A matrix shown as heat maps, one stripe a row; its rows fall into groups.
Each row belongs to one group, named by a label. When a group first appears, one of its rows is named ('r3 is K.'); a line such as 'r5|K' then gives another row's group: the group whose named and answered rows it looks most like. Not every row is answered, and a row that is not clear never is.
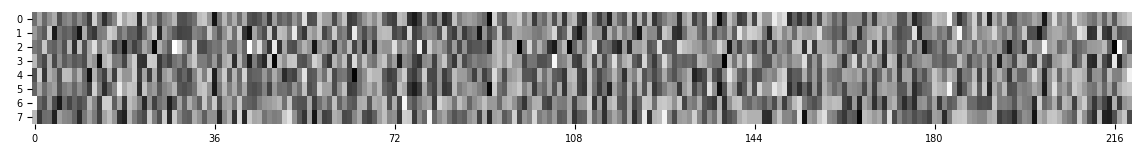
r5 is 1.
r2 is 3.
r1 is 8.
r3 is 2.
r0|1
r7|8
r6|2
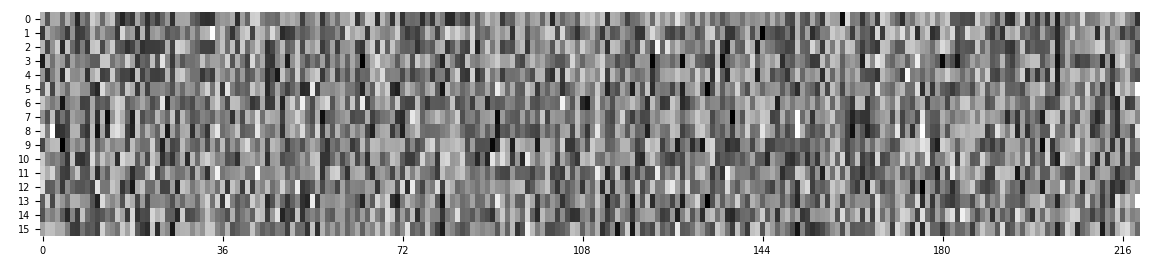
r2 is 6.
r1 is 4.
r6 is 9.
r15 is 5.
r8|9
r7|8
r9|4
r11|9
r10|4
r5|5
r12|2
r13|5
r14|4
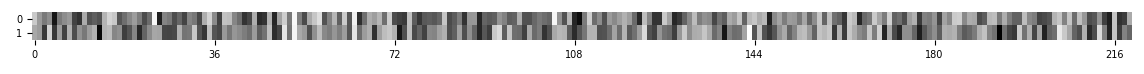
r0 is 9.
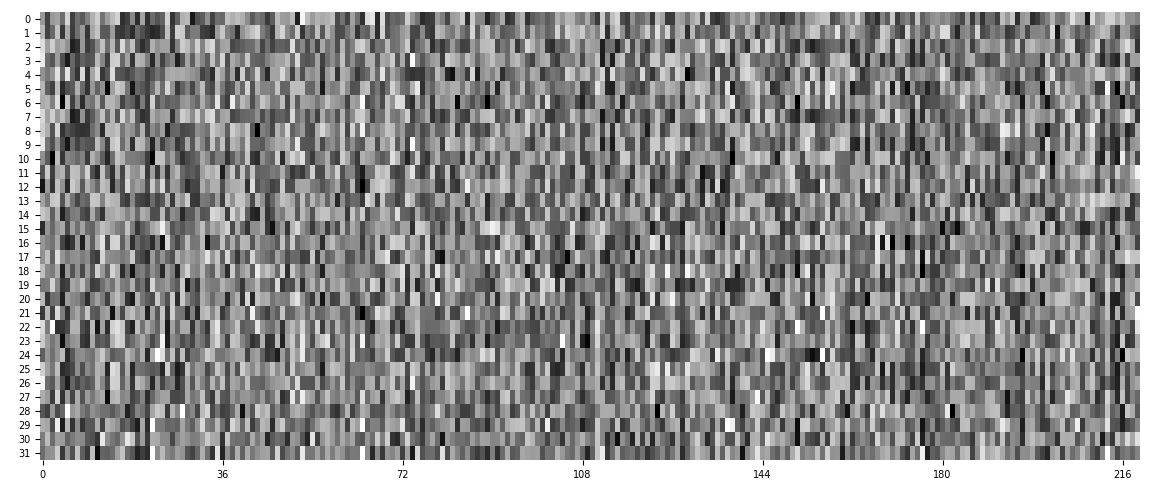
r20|8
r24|1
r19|4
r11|1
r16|3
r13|6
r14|9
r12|1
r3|2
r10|8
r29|2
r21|1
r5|8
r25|3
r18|3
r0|6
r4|6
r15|5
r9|2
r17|5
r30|5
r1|6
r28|8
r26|2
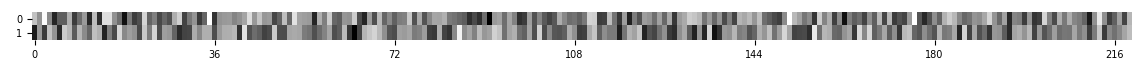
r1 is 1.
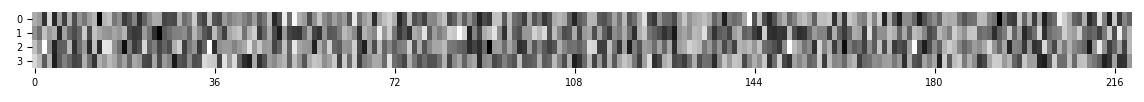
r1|4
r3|9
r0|3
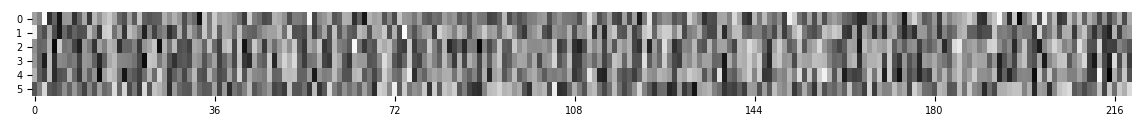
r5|4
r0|9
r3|8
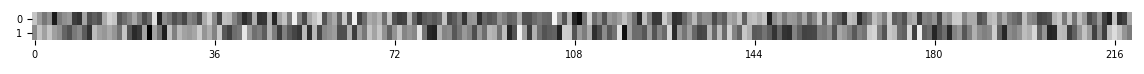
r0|9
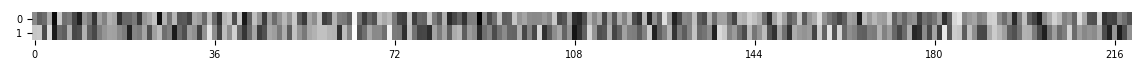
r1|9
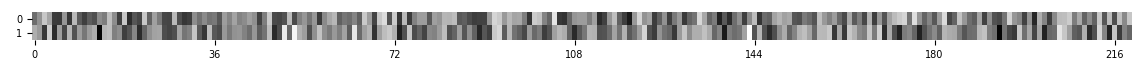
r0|4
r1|3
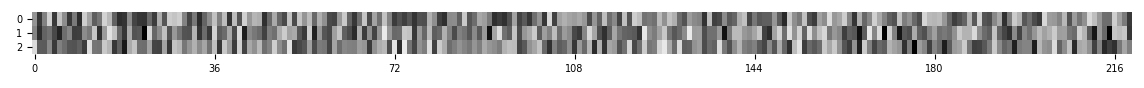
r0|6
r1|8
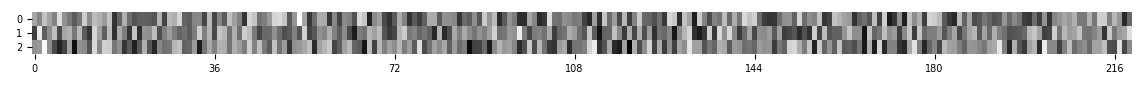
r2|3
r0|6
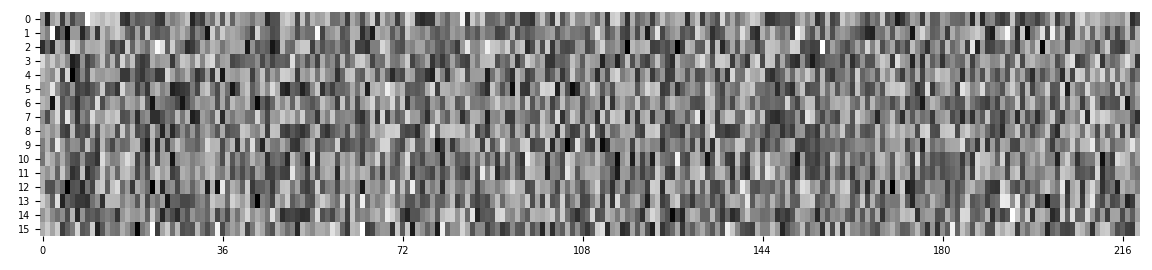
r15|9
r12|2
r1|9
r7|6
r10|5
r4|6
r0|6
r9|1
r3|5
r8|4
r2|1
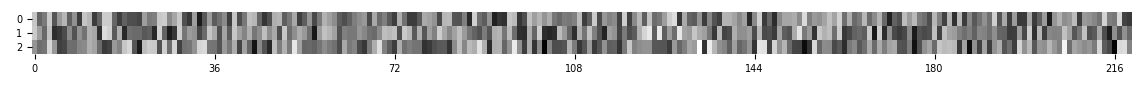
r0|6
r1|3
